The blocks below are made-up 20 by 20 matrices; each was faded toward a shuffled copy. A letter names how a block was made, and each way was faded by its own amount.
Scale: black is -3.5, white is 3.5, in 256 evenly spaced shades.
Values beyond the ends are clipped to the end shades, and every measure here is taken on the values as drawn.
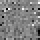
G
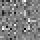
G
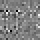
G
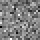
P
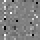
G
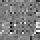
G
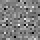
G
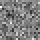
P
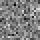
P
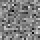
P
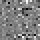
G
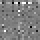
G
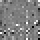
G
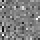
G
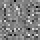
G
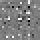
G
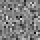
P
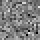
P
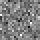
P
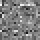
G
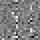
G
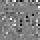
G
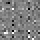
G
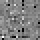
G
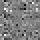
G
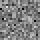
P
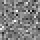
P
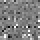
G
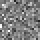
P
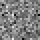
P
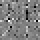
G
